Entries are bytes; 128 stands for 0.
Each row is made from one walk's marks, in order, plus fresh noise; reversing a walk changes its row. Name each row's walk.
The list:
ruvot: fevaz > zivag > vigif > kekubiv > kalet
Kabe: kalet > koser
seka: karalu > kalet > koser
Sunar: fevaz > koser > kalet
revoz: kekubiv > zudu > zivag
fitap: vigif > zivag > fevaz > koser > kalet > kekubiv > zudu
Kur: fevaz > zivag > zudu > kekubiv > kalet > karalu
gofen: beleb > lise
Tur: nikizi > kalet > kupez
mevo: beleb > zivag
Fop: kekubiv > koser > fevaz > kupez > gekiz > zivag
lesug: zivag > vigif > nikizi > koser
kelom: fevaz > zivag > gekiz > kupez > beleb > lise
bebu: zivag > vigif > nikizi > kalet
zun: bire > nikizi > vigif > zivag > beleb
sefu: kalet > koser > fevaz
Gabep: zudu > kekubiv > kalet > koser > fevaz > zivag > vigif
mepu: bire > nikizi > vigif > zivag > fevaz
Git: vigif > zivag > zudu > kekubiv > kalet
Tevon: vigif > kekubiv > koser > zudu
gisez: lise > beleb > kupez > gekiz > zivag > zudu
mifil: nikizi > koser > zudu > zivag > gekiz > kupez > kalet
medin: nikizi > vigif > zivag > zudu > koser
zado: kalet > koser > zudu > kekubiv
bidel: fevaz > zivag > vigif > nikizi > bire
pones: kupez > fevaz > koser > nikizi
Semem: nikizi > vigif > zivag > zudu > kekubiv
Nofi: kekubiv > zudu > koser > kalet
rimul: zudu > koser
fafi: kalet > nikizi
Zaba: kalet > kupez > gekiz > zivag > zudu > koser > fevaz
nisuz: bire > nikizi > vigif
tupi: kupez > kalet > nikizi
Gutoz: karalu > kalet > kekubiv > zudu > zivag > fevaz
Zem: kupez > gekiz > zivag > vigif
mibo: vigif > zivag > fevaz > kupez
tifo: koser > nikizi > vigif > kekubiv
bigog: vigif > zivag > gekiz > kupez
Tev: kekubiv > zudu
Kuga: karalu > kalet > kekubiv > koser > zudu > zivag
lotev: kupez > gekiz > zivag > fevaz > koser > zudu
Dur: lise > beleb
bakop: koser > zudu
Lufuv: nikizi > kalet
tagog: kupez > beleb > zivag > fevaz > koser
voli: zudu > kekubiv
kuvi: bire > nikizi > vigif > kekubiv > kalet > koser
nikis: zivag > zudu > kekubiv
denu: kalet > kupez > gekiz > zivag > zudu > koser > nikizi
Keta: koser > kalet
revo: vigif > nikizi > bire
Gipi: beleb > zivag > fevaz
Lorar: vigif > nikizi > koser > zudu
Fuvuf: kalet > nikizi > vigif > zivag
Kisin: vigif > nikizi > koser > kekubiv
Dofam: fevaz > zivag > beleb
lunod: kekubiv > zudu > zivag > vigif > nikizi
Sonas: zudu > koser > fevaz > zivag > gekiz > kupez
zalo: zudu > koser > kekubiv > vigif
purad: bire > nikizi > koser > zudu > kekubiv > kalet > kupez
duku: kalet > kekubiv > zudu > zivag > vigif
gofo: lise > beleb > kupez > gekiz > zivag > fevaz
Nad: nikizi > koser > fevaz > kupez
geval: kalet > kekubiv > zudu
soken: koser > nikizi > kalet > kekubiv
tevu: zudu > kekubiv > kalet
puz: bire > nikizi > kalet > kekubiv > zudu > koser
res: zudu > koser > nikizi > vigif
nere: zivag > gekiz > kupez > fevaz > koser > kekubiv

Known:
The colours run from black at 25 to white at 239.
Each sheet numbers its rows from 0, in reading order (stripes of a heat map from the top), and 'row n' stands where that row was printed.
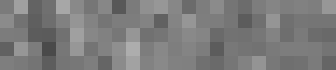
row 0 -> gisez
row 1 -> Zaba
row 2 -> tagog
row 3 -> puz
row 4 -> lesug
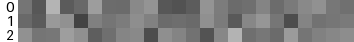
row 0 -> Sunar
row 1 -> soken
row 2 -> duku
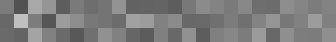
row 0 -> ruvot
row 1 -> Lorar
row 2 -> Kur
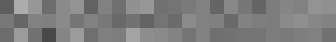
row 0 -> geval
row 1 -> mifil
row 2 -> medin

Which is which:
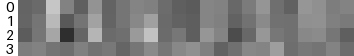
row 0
tevu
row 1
Nofi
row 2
Kabe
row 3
denu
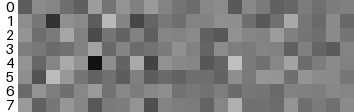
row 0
zado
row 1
mibo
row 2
lunod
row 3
Kuga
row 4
nisuz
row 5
bebu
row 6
fitap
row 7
Gabep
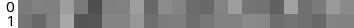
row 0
zalo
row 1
tifo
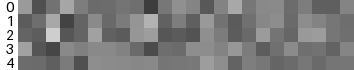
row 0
Fuvuf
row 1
seka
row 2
Keta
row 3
gofo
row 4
nere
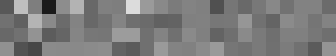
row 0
rimul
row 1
Git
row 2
kuvi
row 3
Fop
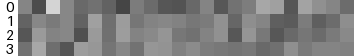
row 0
Lufuv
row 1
nikis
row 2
voli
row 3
lotev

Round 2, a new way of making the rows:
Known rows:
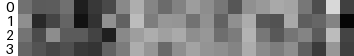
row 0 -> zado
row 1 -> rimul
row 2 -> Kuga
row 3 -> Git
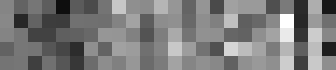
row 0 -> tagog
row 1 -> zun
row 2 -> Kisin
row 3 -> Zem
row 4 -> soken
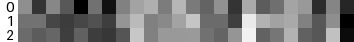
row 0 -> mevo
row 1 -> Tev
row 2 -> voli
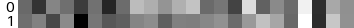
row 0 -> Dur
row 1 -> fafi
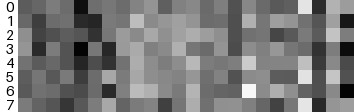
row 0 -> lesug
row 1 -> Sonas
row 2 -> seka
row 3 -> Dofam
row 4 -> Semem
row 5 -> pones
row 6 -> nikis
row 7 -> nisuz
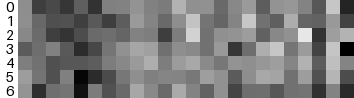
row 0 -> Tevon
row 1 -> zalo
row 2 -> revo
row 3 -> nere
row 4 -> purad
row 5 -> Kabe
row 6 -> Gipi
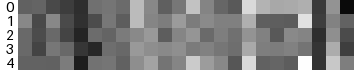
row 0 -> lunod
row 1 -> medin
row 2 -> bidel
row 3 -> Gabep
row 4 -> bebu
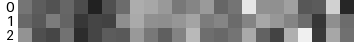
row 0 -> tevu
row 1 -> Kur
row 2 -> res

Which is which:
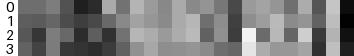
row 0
lotev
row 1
Fop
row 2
gofo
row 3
duku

